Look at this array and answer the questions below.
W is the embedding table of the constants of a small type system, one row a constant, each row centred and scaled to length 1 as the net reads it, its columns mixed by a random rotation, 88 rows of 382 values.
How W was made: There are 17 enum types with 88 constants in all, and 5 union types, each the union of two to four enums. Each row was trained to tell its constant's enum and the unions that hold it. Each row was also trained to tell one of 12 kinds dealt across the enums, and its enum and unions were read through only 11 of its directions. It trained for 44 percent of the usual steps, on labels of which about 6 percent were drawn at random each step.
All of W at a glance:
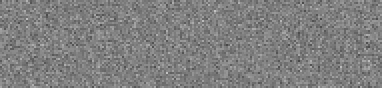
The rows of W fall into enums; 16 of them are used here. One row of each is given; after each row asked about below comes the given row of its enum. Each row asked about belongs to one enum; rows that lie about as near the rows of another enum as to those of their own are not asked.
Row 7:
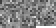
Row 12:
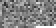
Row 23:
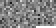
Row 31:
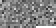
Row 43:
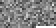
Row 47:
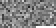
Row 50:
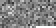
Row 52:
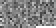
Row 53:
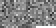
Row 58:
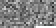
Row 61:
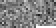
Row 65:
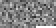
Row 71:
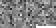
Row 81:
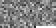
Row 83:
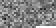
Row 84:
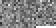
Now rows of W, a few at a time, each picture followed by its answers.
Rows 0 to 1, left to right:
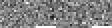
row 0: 58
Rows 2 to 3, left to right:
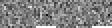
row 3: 83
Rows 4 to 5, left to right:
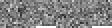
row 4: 65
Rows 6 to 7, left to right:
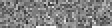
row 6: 65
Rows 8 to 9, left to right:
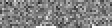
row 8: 83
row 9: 61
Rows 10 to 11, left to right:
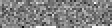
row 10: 65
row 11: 84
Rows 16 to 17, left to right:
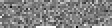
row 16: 50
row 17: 81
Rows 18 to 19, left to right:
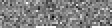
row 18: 58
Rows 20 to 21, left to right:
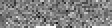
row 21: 84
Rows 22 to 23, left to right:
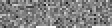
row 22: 50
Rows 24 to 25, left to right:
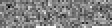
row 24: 7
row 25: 71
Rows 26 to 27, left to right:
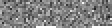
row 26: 58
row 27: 58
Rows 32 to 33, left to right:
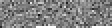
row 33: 83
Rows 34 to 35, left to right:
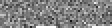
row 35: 84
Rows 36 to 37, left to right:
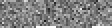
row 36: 61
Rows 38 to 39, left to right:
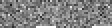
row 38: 23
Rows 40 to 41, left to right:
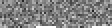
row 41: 84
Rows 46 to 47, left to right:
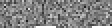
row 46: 47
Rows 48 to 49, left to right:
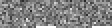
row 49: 71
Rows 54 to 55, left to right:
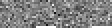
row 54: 43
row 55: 65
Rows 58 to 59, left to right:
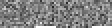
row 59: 23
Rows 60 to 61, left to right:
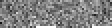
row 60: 7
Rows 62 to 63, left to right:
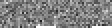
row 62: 7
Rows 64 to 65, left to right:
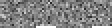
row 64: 23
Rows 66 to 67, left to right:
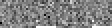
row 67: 7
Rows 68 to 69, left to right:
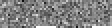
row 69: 7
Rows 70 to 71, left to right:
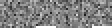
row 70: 23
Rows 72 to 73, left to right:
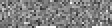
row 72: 83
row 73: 83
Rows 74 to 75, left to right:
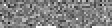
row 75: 50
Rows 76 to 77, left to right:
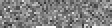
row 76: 47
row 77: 84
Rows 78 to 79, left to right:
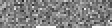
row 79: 23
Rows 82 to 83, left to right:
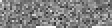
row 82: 31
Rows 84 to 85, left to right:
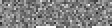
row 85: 47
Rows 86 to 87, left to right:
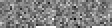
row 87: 65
